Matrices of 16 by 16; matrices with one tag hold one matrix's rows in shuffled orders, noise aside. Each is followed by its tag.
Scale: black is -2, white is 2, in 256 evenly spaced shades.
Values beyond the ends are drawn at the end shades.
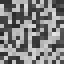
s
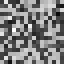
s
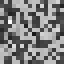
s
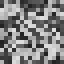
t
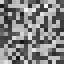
s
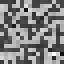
t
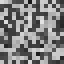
s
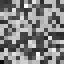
t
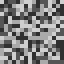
s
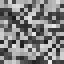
t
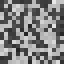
s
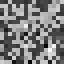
s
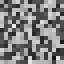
s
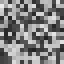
t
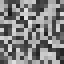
s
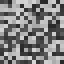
t
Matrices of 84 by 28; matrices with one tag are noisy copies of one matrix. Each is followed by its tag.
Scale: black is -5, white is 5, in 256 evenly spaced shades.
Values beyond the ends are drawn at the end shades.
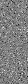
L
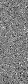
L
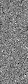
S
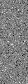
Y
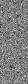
S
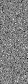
S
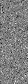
S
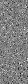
L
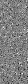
L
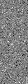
Y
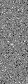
Y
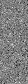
Y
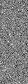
Y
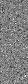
S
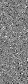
L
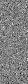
L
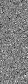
S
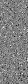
L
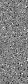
L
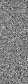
L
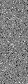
Y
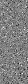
L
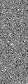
Y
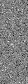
Y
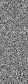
L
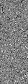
S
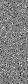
L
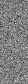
S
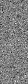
S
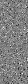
L
